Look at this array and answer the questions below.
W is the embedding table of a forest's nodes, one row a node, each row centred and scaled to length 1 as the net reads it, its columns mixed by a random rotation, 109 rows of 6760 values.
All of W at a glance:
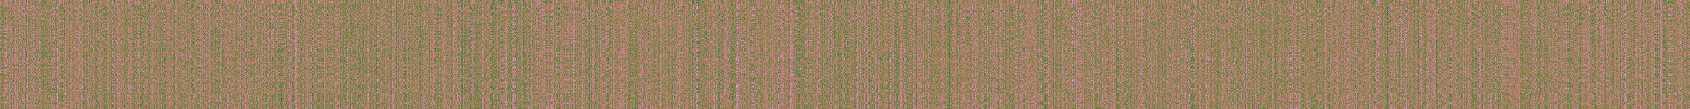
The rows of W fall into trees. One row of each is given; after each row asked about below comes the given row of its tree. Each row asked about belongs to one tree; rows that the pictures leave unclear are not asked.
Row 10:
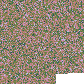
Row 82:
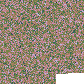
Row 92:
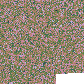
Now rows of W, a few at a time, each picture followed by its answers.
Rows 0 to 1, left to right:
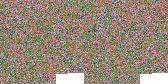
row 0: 92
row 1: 92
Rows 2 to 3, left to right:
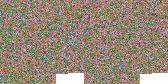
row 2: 92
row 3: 92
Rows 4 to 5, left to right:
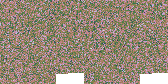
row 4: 82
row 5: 92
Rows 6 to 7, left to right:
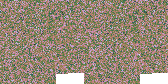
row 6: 82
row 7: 82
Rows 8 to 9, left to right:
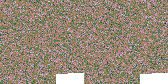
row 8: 82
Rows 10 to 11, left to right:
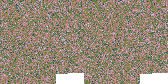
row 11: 10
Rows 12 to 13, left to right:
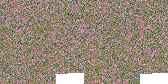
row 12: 92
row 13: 82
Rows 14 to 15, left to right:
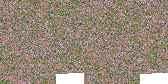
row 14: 82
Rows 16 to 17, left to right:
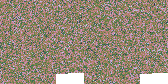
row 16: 92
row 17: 10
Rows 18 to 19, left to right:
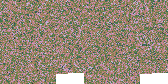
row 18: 82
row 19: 10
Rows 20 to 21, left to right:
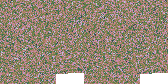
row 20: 92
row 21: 92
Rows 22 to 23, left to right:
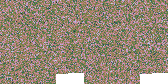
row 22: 82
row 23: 10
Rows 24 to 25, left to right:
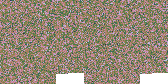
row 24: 82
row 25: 10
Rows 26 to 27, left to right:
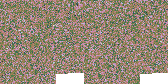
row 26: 92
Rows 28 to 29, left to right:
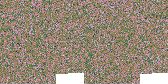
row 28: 92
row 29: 92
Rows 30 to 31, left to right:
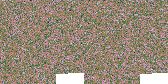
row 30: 92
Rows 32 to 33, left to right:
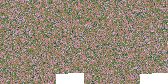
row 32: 92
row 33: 10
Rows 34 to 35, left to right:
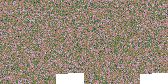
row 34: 82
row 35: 92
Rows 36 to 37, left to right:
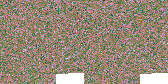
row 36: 92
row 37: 82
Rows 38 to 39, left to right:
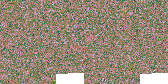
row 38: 10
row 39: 82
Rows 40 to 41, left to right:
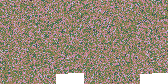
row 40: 92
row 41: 92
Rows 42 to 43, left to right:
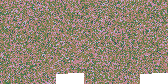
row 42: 92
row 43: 92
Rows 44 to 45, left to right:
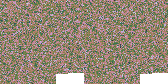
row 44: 82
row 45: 92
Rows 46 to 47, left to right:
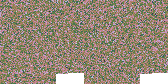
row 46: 82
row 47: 92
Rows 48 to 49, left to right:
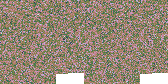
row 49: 82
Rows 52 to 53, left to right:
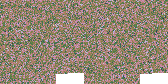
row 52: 92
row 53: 92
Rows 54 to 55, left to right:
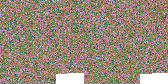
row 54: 82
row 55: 92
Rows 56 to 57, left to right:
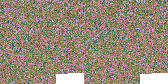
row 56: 92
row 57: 82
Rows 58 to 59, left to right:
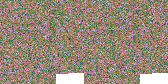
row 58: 82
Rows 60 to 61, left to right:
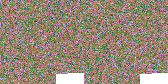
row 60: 82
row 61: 82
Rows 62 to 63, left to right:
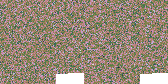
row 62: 92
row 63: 82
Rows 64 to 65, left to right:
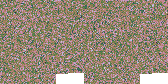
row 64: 92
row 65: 92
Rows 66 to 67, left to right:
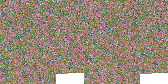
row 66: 82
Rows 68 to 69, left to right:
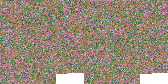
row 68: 82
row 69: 92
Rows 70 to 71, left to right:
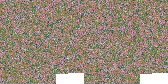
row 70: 92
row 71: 82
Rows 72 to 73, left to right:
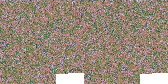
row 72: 92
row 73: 82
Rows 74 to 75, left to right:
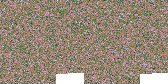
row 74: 82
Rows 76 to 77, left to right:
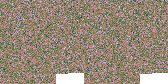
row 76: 92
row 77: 82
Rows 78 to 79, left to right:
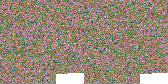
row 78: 10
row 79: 92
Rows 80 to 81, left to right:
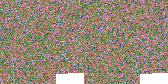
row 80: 92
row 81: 92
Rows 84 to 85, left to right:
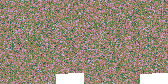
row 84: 92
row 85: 82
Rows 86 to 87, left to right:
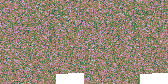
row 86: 82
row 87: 82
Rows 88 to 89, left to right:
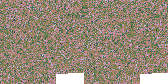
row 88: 92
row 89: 92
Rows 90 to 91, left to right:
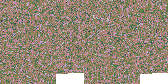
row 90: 82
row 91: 92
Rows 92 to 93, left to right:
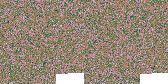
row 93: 82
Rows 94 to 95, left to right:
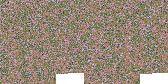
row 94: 82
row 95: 82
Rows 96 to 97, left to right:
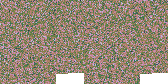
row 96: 82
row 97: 82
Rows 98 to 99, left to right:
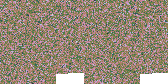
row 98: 82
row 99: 82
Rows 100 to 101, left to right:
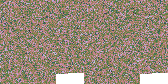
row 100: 82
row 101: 82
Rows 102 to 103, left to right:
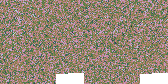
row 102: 92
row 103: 92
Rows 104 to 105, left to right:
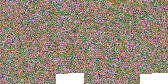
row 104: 82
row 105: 82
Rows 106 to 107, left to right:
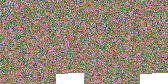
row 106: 82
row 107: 82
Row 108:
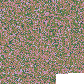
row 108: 82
